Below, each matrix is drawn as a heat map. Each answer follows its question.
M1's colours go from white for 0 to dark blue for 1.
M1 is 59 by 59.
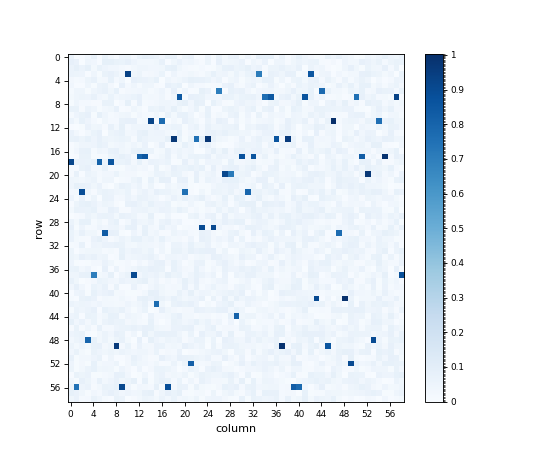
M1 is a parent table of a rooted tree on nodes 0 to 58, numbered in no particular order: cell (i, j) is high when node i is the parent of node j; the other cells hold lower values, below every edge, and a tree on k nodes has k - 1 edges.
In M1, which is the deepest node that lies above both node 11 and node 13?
17
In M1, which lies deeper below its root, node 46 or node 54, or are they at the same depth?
the same depth
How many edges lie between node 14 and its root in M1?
12
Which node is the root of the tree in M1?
56
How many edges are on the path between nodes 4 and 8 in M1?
3
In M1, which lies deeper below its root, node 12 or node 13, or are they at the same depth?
the same depth
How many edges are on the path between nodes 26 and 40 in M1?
5
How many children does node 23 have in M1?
3
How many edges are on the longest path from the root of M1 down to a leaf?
19
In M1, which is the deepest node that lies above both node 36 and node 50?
14
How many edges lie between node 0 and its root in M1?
14
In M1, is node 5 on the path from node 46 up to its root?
no
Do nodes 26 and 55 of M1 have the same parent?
no
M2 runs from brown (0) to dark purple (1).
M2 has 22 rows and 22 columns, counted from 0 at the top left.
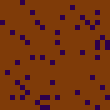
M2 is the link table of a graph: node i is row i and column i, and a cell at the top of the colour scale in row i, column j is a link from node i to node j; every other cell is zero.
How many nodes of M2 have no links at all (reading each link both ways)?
1
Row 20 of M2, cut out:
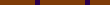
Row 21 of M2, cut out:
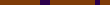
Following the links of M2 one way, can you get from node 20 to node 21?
yes
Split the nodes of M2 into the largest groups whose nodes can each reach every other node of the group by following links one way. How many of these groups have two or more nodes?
3
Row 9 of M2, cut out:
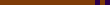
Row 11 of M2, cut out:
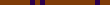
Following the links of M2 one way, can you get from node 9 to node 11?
yes
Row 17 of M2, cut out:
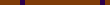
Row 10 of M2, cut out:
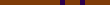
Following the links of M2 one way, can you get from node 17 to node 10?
no
